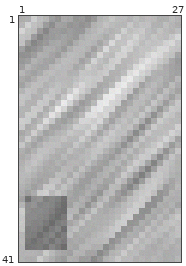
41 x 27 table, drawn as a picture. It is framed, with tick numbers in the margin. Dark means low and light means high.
Odd patch: lower, in the bottom left. Mirror symmetry: none. Grain: diagonal, up to the right. Ninth with the lowest average: bottom left. Average level on the scale: 70%.
